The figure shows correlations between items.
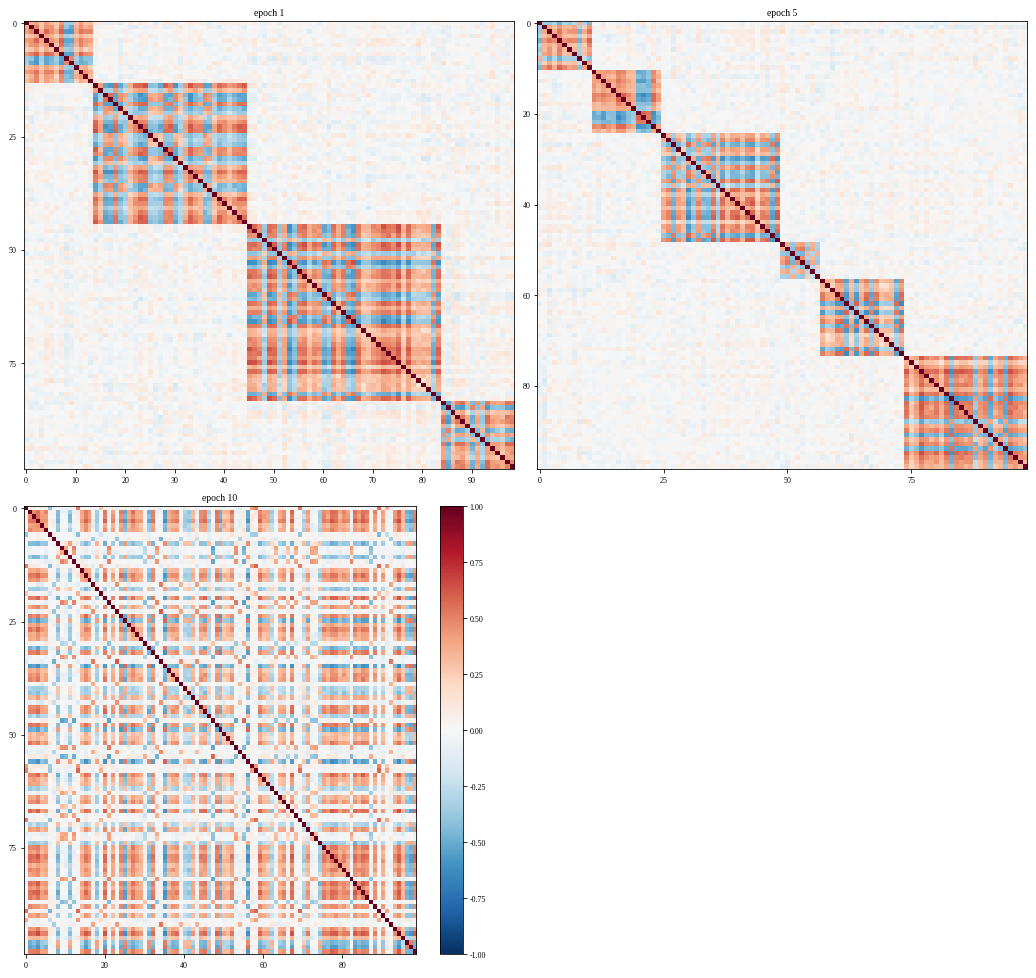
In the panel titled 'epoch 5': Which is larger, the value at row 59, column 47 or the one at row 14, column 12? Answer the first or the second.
the second
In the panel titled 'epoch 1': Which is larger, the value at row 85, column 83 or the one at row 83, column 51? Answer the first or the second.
the first
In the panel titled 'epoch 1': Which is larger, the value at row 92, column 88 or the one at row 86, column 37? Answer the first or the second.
the second
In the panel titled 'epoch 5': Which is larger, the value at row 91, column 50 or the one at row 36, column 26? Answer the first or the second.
the first
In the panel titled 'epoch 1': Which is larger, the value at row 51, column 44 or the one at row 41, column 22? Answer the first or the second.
the second
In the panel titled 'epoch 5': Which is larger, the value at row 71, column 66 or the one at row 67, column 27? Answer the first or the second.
the first
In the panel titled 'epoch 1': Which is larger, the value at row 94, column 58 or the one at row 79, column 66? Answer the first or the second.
the first
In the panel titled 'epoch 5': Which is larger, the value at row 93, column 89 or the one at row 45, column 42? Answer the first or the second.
the second
